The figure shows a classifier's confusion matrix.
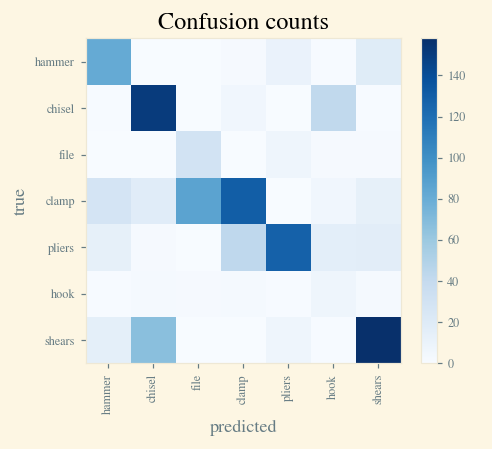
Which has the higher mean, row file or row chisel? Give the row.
chisel
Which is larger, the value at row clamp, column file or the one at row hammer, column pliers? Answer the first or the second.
the first
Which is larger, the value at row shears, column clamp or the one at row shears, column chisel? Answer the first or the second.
the second
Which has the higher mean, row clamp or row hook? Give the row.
clamp
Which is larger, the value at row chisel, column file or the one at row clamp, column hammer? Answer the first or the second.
the second
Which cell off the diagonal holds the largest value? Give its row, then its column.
clamp, file
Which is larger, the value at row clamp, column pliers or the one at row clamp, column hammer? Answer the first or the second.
the second
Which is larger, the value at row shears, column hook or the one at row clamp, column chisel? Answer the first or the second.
the second
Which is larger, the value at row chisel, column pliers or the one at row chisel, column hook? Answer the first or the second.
the second
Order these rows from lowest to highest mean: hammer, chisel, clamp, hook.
hook, hammer, chisel, clamp
